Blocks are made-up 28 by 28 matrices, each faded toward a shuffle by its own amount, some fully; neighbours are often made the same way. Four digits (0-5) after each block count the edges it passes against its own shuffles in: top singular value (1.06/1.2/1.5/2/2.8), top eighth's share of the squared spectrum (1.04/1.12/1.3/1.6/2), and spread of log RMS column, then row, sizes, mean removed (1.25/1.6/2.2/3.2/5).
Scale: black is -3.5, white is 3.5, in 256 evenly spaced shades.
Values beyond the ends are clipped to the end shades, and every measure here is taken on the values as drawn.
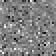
0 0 0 0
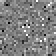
0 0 0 0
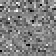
1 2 0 2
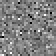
0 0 0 0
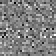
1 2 0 2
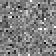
0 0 0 0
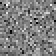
0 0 0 0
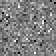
0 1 0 0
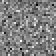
0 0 0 0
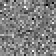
0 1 1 0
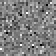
0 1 0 0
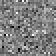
0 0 0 1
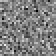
1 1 0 0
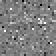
1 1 0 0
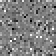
2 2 0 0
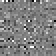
3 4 1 2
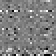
3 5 1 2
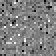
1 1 1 0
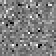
3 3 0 1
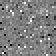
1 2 0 0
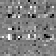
3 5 2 3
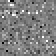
1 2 0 0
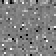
2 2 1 1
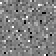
0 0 0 0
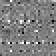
3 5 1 2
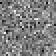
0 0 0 1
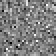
0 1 0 0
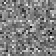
0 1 0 0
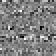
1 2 0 3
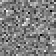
0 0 0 1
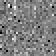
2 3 0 0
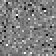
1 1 0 0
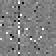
3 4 1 0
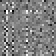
3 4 2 1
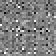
3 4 2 2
